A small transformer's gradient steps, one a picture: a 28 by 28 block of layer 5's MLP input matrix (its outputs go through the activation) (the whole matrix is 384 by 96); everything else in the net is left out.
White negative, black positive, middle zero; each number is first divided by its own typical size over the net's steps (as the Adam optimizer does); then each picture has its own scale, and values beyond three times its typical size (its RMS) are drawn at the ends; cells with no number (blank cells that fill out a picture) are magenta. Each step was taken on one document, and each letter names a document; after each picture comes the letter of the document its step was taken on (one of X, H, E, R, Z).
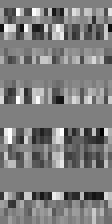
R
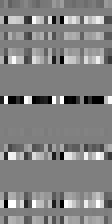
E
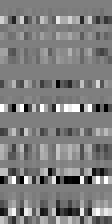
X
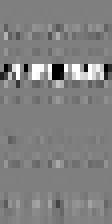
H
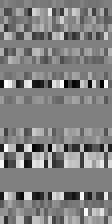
R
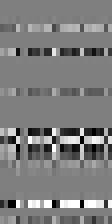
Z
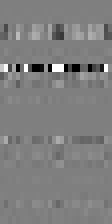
H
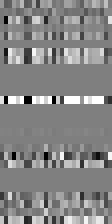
E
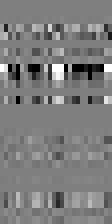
H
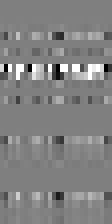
H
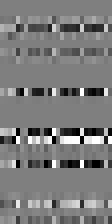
Z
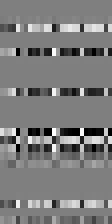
Z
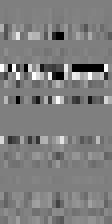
H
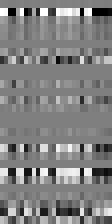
X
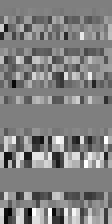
R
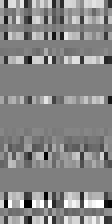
E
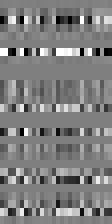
X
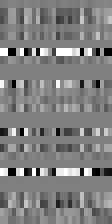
X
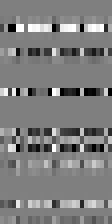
Z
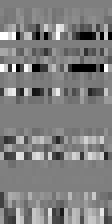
R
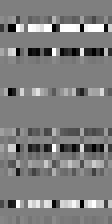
Z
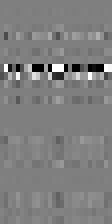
H
